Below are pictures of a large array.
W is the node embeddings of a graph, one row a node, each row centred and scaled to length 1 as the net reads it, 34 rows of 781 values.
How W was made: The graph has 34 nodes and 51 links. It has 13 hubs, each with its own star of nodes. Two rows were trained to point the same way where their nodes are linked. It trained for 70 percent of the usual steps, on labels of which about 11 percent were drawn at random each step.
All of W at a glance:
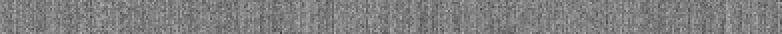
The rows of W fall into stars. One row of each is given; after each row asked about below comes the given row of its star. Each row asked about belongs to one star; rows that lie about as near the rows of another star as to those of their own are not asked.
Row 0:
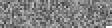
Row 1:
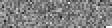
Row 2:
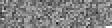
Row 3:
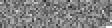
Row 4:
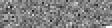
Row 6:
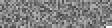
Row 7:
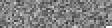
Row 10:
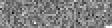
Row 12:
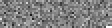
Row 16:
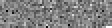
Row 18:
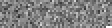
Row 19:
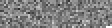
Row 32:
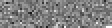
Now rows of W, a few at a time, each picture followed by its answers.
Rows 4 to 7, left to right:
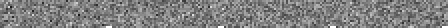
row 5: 7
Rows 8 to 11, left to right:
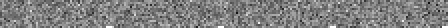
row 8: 1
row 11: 0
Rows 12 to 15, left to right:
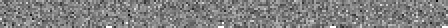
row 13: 4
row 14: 16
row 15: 6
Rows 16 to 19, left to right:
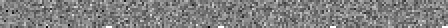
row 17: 2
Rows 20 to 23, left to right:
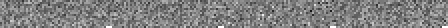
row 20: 1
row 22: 6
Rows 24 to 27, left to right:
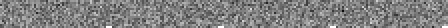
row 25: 4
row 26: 10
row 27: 32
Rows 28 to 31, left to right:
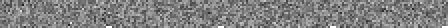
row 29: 2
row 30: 12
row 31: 18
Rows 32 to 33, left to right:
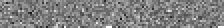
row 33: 7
